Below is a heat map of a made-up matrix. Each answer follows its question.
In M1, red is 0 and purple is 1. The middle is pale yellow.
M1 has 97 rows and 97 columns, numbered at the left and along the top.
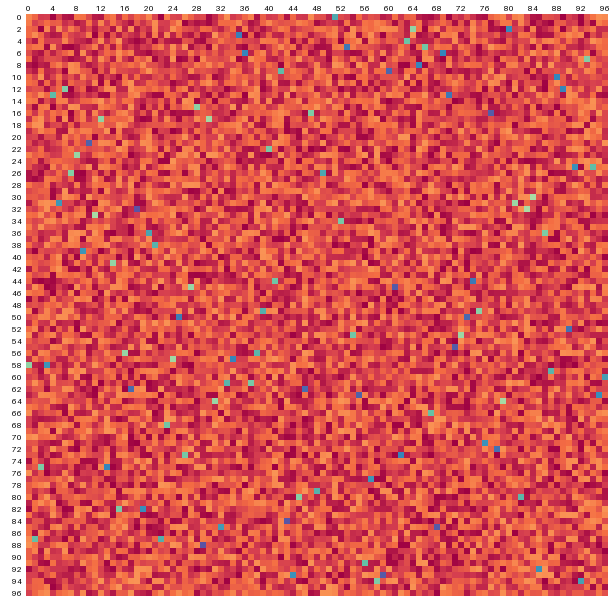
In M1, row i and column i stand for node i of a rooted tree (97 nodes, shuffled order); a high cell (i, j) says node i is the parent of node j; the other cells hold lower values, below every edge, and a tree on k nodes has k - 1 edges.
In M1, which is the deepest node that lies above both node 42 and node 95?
49
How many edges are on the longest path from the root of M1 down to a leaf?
11
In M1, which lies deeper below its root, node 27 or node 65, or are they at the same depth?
the same depth
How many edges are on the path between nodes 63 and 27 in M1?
7
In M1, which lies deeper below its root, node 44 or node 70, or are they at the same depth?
node 70
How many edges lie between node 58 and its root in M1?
3
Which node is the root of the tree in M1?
50
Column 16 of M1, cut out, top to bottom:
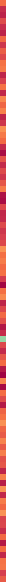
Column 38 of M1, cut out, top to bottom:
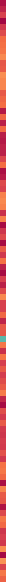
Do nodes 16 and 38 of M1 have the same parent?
yes
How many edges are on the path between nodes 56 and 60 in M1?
9
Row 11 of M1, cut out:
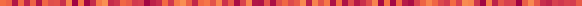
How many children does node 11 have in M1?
0
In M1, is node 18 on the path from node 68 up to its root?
no
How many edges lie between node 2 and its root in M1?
5
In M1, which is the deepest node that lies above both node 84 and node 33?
73
